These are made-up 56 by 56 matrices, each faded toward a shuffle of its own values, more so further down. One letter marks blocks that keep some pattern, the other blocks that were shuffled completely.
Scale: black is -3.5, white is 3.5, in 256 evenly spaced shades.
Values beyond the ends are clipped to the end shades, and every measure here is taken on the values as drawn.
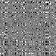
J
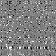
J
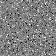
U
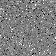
U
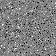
U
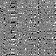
J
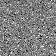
U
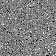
U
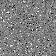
U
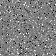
U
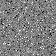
U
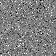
U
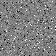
U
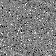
U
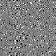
J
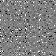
J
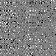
J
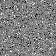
U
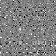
J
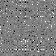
J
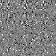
J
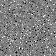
U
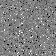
U
